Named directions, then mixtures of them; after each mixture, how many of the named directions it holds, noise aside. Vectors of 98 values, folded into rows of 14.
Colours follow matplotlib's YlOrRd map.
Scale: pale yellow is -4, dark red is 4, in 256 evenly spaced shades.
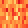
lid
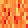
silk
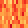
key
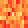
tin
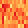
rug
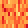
three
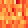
three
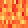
two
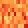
three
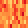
two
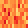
one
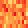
three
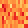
two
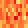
two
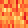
two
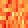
two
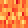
two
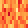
three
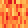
two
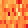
three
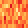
three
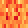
one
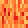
two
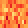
three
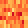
one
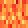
two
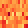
three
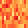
three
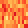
two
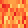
three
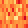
two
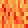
two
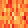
three
